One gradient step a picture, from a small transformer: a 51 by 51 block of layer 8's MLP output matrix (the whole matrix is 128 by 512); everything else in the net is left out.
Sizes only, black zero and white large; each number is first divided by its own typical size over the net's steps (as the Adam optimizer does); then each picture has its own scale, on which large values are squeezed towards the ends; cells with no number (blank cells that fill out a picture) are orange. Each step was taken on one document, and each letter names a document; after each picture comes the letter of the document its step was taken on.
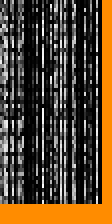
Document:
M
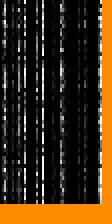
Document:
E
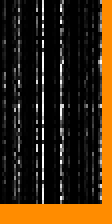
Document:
E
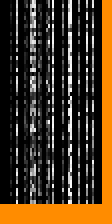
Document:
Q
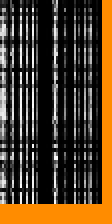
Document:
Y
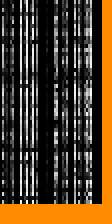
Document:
Y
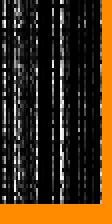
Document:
E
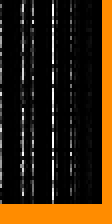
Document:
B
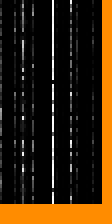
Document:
B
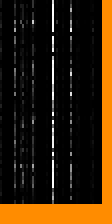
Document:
B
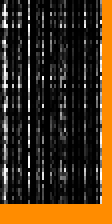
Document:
E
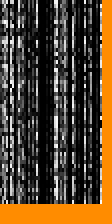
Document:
M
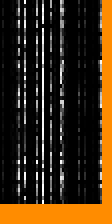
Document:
E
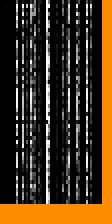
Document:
Q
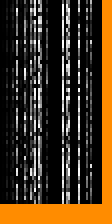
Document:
Q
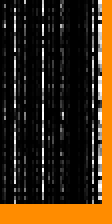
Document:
E
